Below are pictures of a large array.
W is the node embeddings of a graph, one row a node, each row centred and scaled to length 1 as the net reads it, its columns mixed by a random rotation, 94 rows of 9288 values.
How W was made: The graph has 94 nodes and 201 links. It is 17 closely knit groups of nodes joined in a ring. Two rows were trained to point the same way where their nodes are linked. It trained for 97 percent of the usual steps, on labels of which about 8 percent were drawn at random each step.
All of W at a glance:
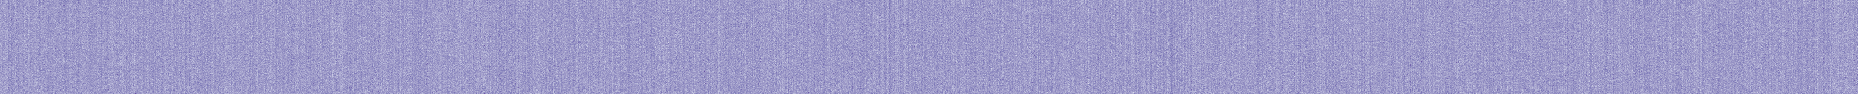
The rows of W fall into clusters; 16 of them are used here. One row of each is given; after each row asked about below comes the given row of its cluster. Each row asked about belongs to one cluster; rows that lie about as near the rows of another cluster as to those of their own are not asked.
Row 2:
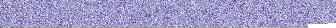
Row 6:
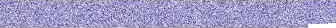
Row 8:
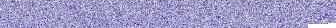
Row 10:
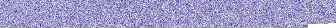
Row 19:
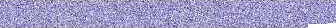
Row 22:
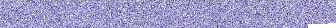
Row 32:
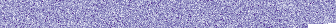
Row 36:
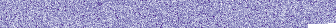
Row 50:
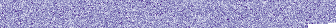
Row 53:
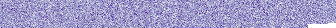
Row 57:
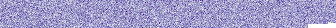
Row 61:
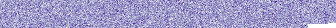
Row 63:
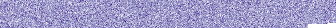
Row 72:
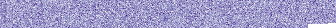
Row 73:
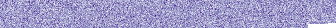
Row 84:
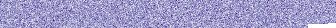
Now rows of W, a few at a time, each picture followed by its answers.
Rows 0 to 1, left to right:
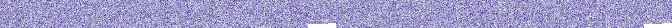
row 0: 2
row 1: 53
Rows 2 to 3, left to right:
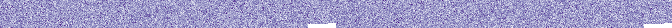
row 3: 2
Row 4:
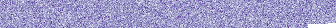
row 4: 73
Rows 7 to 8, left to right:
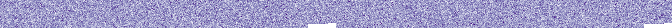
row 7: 84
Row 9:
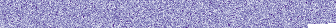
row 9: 36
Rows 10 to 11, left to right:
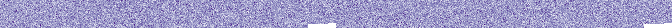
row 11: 2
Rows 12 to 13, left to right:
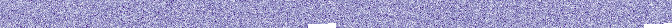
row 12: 22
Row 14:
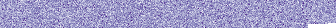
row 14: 73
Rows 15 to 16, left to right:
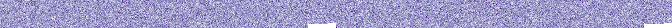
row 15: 50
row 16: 6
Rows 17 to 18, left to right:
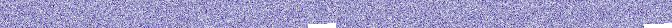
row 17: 8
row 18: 50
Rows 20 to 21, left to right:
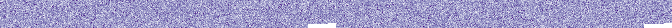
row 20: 72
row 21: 8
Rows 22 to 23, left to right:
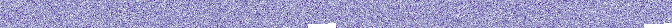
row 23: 63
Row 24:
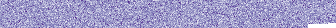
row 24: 61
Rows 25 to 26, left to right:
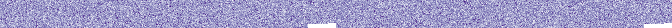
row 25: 36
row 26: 61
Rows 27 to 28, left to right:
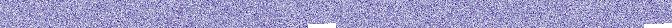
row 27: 32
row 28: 72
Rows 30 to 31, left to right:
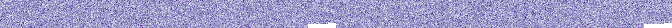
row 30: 57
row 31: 63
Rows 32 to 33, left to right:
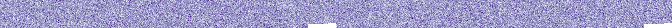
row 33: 53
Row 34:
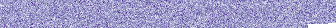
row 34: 50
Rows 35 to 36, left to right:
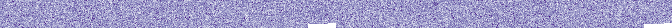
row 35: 8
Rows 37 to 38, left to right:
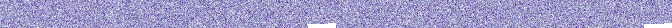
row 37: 50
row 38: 72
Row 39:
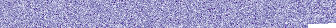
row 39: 10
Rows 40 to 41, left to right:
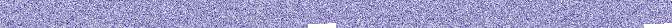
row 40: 10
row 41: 84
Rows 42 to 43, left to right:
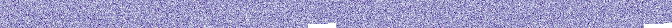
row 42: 8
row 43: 50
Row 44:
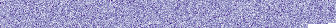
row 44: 72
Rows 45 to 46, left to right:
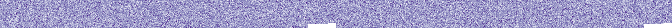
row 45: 36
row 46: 10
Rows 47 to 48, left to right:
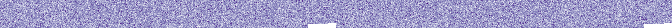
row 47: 10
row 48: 36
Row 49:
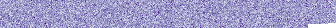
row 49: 22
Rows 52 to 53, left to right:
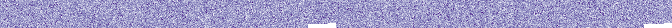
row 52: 8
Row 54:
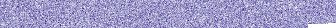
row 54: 32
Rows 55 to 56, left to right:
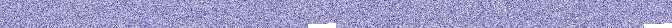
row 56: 84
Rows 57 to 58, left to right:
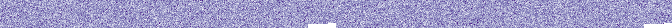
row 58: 61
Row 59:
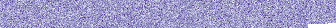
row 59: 73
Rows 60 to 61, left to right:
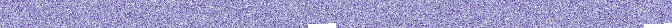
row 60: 32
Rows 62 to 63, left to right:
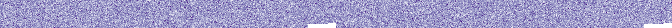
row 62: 19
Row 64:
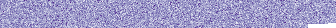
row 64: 84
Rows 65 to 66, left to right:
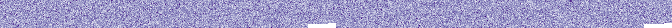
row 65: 72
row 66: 2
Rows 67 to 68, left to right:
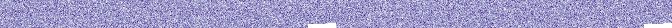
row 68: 53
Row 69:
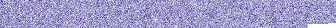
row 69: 2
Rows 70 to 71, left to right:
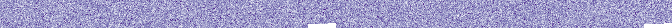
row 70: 10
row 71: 63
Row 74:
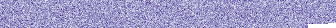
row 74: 50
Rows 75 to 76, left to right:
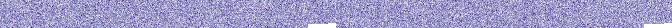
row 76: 63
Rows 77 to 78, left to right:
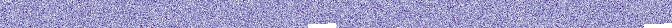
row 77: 57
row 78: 84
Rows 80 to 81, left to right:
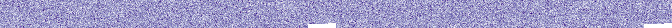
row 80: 32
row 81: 72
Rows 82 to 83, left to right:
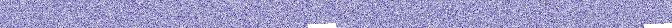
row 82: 73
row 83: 22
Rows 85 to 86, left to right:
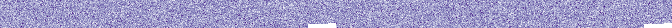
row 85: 32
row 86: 53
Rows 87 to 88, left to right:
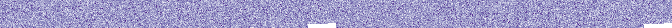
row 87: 53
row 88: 53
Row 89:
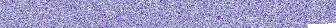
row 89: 73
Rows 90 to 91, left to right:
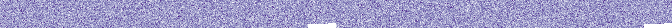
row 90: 73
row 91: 84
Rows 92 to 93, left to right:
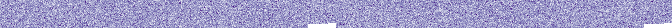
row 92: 61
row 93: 36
